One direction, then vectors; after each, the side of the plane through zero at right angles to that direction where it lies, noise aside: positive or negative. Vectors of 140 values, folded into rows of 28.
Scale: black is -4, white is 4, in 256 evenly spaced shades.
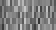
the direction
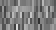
positive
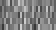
positive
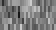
positive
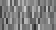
positive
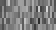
positive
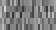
negative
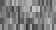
positive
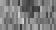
negative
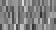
positive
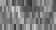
negative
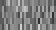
positive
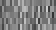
positive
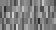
positive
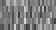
positive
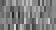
positive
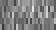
positive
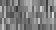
negative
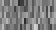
negative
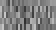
negative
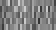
positive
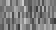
positive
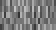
positive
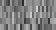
negative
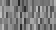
negative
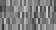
positive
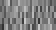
positive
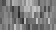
positive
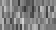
negative
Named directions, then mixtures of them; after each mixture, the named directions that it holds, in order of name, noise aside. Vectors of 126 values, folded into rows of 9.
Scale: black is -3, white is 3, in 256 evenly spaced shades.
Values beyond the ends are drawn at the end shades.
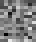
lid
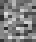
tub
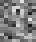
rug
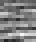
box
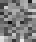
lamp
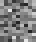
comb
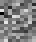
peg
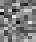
comb, lid, peg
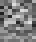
peg, tub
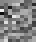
peg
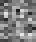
box, rug, tub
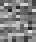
box, comb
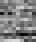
box, comb, lid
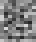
tub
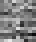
box, comb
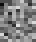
lamp, lid, rug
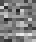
box, lamp, rug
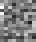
lamp, peg, tub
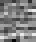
box, lamp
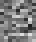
box, peg, rug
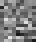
box, rug, tub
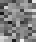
lamp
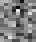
rug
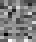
lid
